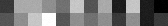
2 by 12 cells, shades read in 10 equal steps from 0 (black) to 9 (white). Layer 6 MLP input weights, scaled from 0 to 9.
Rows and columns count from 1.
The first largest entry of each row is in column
6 4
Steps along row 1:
up same down down up down up down up down down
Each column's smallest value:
2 5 6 5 3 5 3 5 1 5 1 0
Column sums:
5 11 13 14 7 12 7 11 3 12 2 2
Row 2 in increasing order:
1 2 2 3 3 4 5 5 5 5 7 9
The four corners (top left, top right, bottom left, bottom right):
2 0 3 2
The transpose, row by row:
2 3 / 6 5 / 6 7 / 5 9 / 4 3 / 7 5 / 3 4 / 6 5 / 1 2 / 7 5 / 1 1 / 0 2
